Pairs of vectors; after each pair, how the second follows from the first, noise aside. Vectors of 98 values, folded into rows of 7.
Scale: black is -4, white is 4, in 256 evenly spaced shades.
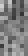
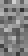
shuffled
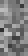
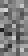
sign-scrambled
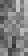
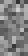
sign-scrambled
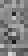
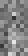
sign-scrambled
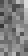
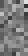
sign-scrambled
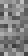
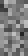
shuffled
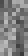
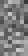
shuffled
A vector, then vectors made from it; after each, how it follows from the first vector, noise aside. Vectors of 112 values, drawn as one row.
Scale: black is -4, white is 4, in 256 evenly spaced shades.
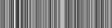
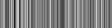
negated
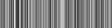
copied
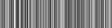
copied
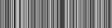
negated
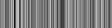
negated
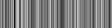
negated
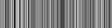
negated
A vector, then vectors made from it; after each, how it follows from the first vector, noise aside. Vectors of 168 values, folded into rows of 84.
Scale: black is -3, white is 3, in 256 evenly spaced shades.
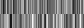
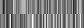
sign-scrambled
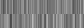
shrunk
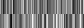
copied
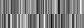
wrapped around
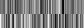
wrapped around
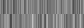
shrunk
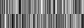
wrapped around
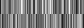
wrapped around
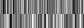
copied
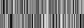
sign-scrambled
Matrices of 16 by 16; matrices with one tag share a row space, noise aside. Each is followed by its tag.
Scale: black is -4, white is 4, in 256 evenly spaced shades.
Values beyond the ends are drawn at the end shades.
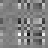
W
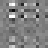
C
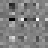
C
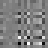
W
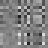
W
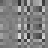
W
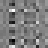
C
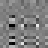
C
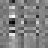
C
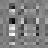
C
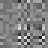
W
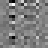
C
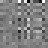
W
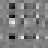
C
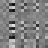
C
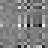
W
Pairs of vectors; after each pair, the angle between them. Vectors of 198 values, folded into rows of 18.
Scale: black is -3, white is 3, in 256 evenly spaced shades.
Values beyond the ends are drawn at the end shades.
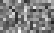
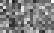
orthogonal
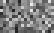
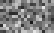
partly opposed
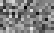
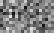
nearly parallel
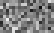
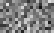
partly aligned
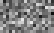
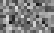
partly opposed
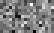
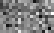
orthogonal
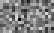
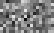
partly opposed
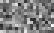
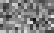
nearly parallel
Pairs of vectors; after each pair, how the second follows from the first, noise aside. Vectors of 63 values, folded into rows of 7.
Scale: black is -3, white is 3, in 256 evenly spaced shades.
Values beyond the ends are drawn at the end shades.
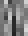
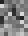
shuffled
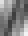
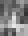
wrapped around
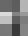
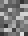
shuffled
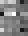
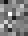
shuffled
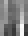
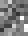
shuffled
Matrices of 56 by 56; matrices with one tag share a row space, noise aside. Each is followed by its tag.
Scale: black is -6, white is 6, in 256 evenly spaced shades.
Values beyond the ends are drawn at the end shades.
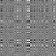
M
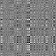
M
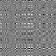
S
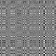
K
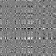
S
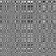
S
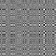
K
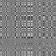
S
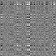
M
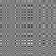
S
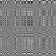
S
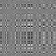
S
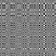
K
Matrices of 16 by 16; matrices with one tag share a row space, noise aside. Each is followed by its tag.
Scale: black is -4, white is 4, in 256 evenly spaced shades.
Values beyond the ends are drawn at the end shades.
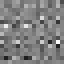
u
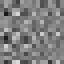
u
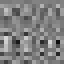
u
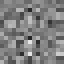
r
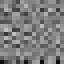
u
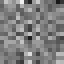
r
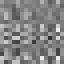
u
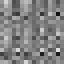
u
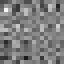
u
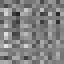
u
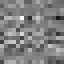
r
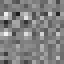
u
